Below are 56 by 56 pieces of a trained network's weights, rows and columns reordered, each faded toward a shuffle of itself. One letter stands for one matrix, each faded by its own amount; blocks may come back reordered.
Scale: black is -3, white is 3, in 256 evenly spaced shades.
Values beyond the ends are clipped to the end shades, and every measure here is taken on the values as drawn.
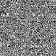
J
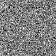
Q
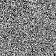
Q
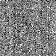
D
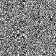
J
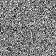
Q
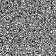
J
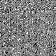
D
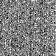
D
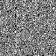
J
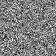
Q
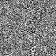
Q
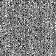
D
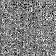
D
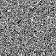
Q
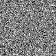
Q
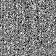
D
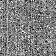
D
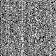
D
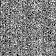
D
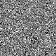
Q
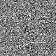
J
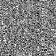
J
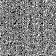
D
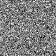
Q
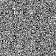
J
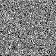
Q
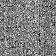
D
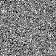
Q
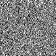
Q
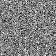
Q
